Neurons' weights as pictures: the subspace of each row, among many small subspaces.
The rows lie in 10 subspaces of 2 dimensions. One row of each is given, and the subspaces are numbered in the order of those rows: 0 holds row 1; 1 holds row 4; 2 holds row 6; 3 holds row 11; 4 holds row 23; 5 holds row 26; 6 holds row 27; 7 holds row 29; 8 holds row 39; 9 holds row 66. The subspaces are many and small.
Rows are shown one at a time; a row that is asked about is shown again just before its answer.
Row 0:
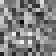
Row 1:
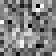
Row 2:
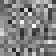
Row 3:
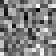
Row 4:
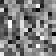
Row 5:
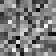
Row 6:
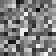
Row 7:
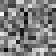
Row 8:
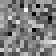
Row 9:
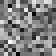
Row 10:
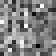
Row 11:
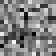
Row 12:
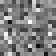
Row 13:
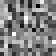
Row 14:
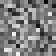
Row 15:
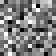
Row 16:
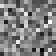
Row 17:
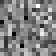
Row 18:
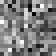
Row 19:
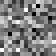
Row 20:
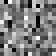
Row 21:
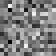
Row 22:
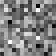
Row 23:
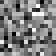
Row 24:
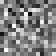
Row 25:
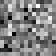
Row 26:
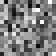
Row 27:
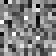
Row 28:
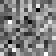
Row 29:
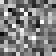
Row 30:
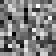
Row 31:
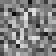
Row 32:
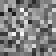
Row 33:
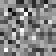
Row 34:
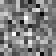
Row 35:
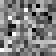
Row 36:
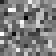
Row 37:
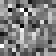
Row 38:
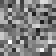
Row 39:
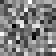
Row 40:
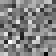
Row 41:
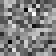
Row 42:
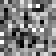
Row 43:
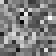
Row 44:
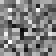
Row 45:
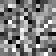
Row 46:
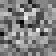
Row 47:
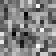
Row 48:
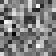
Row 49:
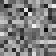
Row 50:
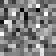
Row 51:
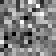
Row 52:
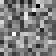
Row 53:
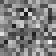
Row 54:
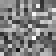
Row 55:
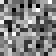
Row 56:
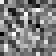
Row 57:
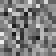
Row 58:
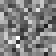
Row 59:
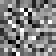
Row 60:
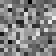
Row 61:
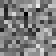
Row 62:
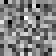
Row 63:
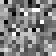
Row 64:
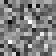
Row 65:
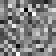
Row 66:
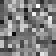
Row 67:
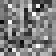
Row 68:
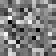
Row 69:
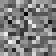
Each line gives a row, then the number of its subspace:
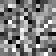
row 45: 1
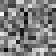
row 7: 2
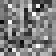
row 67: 0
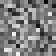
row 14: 6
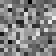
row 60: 8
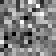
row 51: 4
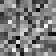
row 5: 1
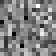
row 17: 9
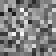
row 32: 2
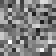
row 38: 8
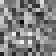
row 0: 4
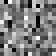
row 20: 6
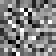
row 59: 7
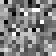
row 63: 5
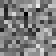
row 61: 1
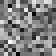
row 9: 0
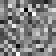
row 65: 0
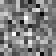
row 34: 4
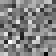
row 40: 2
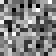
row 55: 5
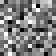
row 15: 5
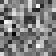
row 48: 5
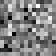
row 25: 9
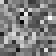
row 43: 3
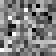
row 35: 9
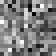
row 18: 3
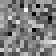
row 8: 9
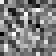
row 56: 7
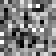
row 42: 0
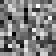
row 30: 9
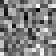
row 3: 1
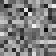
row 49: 3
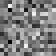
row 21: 8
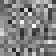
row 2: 3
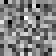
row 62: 6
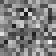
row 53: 3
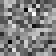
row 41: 8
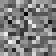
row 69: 2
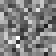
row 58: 1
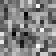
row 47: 0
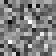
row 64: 6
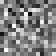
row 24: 7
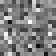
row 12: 5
